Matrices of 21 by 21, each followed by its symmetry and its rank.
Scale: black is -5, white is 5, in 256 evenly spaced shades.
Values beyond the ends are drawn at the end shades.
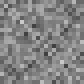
symmetric, full rank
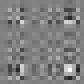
symmetric, rank two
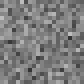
neither, full rank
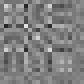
symmetric, rank two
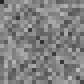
symmetric, full rank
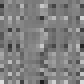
neither, rank two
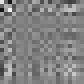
symmetric, rank two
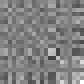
symmetric, rank three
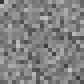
symmetric, full rank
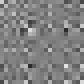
symmetric, rank three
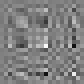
symmetric, rank two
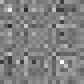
symmetric, rank three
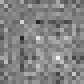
symmetric, rank three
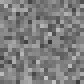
neither, full rank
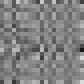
neither, rank two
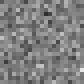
neither, full rank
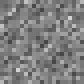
symmetric, full rank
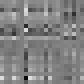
neither, rank two
